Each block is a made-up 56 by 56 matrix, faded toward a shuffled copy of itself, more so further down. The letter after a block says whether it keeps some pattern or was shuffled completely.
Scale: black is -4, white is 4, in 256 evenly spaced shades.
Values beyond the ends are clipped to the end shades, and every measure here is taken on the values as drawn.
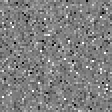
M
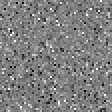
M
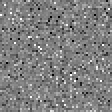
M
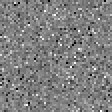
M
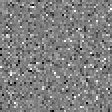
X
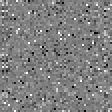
X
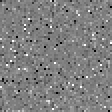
M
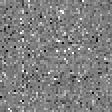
X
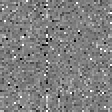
X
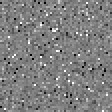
M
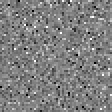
M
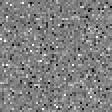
M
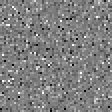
M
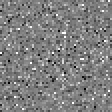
M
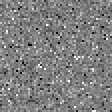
M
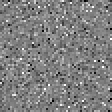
X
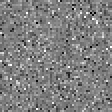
M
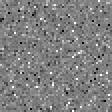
M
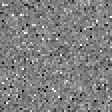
M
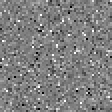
X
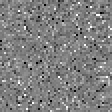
X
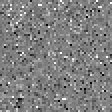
X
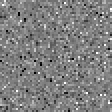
M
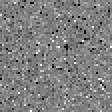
M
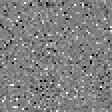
X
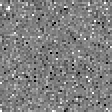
M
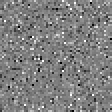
X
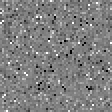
M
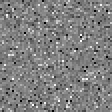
M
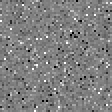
M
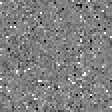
X
